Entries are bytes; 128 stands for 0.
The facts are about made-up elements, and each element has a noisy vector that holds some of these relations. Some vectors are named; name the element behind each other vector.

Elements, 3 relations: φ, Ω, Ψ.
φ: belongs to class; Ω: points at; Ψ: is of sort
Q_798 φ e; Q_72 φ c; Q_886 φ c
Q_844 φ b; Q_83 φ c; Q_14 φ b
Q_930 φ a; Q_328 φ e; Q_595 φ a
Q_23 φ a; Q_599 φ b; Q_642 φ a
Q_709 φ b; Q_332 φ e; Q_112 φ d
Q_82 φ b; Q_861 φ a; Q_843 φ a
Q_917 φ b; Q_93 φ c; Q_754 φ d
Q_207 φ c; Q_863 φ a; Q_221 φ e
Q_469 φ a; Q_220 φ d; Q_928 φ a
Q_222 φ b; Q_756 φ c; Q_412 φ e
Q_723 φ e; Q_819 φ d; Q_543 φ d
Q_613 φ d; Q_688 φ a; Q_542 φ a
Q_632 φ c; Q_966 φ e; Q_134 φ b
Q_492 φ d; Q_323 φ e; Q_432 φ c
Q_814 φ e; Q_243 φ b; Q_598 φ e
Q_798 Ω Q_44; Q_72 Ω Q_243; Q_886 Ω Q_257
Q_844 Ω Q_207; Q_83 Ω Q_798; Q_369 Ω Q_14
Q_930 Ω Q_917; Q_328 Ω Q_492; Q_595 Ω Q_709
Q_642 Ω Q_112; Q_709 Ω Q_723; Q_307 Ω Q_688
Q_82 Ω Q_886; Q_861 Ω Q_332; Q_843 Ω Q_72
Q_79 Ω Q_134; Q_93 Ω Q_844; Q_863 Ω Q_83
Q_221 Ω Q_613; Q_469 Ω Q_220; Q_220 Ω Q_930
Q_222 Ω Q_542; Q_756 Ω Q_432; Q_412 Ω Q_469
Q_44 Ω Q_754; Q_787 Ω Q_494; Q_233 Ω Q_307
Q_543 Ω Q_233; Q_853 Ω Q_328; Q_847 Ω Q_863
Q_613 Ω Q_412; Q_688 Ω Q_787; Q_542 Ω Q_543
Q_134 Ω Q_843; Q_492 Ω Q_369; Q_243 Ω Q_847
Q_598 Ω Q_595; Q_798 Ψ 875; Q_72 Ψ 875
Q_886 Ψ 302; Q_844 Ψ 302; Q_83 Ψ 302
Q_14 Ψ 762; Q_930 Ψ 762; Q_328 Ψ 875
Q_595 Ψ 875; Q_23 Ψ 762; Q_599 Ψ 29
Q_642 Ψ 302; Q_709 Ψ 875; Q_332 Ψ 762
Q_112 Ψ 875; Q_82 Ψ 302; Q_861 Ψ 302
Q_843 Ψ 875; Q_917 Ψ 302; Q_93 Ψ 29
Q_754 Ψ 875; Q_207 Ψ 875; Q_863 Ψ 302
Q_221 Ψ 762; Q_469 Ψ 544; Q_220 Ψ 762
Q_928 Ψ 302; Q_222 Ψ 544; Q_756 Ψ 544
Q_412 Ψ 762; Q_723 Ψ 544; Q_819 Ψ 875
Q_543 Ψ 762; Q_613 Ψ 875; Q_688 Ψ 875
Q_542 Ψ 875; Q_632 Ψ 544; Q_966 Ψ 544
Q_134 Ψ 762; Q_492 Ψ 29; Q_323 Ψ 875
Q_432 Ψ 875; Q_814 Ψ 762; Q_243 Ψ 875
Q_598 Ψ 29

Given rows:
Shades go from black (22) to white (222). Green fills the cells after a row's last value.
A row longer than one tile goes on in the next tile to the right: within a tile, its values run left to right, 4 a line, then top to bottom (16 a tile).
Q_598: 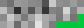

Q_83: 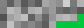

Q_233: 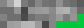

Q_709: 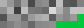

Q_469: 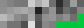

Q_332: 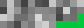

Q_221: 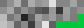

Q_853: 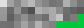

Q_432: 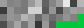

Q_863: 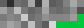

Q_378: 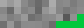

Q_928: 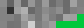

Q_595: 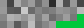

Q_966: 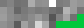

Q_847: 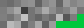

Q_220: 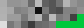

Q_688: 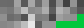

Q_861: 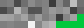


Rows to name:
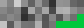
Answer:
Q_543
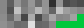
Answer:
Q_542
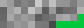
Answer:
Q_632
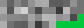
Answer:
Q_930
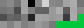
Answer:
Q_82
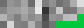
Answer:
Q_93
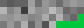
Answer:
Q_44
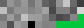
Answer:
Q_112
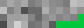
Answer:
Q_79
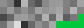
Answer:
Q_243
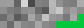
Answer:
Q_599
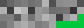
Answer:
Q_642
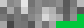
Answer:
Q_14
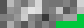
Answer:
Q_207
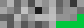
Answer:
Q_917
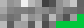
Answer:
Q_492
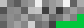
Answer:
Q_756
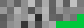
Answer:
Q_843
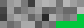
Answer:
Q_886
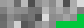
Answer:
Q_134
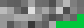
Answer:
Q_754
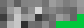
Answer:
Q_72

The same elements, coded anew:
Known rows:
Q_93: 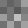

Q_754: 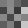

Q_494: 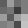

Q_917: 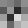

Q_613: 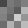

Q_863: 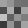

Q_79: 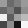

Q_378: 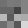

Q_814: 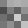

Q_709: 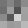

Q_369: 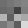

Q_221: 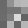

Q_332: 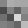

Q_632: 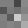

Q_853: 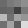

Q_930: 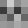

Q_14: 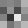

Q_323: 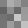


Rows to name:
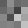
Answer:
Q_112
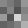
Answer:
Q_886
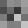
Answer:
Q_220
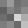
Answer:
Q_723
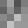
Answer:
Q_469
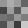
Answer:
Q_798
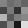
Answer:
Q_44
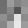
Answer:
Q_542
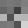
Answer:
Q_257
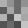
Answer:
Q_72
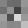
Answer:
Q_844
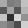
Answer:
Q_134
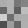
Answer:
Q_843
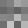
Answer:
Q_598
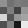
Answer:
Q_847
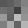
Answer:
Q_492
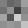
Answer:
Q_82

